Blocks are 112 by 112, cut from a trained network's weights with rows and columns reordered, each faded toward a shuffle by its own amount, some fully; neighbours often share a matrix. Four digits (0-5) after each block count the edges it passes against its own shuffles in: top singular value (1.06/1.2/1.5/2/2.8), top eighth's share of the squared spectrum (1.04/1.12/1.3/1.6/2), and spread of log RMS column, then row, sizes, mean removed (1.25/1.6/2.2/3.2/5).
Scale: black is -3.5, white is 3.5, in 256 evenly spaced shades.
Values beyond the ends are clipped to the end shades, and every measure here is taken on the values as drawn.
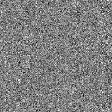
3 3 2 1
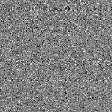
4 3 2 3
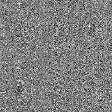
3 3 3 2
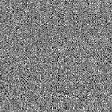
4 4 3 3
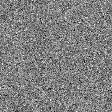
2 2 1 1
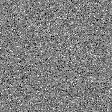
2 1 0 0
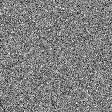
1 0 0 0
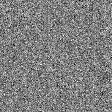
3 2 0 0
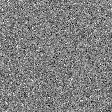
0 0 0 0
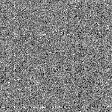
2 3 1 2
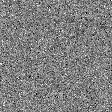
0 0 0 0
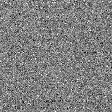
3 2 0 1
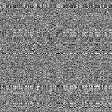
5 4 1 3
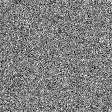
1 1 0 0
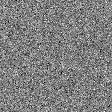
0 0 0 0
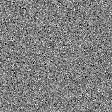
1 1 0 0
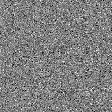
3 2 1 1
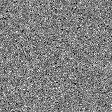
2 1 0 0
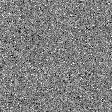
2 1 0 0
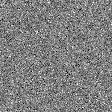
1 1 0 0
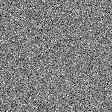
0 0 0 0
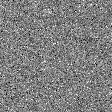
1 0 0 0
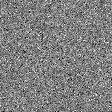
0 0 0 0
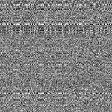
5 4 1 3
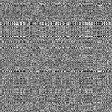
5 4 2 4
